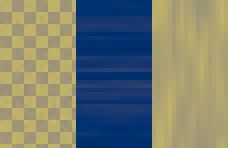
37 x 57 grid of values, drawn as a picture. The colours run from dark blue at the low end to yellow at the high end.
The table splits into one row of 3 panels. Panel 1,1: high, checkered. Panel 1,2: very low, streaked across, faint in contrast. Panel 1,3: high, streaked downward, faint in contrast.
